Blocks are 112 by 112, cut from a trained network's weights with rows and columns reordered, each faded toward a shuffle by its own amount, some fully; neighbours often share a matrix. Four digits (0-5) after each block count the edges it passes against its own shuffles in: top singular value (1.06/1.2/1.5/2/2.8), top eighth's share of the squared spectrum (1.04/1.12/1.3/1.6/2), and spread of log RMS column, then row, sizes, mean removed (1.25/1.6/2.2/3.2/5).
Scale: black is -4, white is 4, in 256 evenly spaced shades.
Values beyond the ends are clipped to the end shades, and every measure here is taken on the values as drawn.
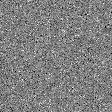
0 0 0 0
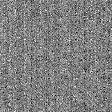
3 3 2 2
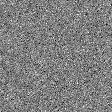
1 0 0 0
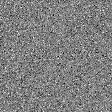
0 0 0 0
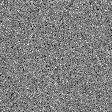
1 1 0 0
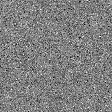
2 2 0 0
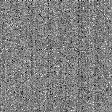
3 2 1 2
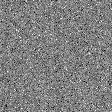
0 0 0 0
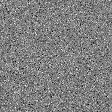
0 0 0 0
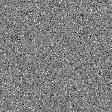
0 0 0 0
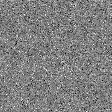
1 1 0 0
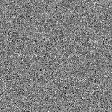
3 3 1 2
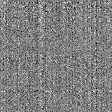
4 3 2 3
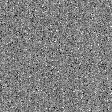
1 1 0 0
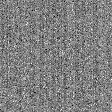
3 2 0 1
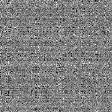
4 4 3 2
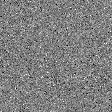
1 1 0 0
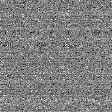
3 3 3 2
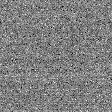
2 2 1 0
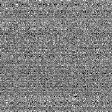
4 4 3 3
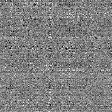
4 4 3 2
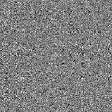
3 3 2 2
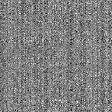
4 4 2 3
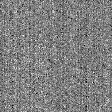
3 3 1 2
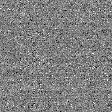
2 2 2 0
